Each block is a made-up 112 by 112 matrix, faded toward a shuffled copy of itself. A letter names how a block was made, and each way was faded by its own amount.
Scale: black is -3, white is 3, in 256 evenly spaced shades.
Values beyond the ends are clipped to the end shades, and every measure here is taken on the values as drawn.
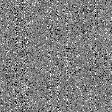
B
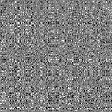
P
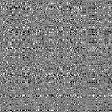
P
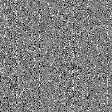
B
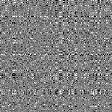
P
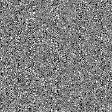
B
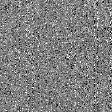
B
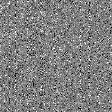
B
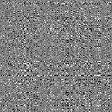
P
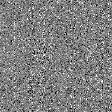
B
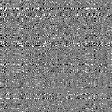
P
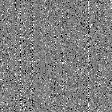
B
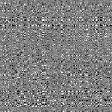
P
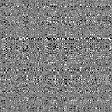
P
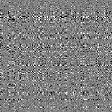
P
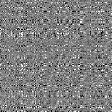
P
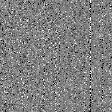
B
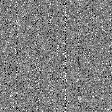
B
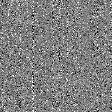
B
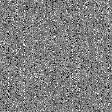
B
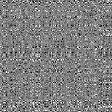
P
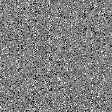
B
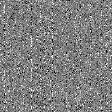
B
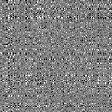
P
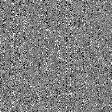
B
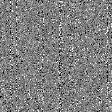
B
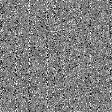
B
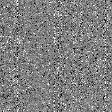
B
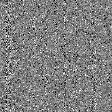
B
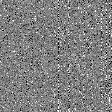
B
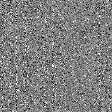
B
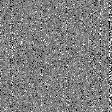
B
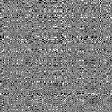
P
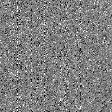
B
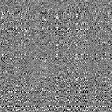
P
